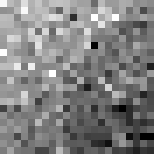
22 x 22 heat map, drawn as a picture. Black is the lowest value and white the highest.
The top left is the ninth with the highest average. Overall the values sit about 50% of the way up the scale. There are no regular stripes. The halves do not mirror each other. There is an overall slope up to the top left. The ninth with the lowest average is the bottom right. The texture is fine-grained noise.
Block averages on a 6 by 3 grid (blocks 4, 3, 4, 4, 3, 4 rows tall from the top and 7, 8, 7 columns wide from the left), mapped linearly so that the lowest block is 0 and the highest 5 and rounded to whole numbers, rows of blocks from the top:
543
542
432
322
310
210
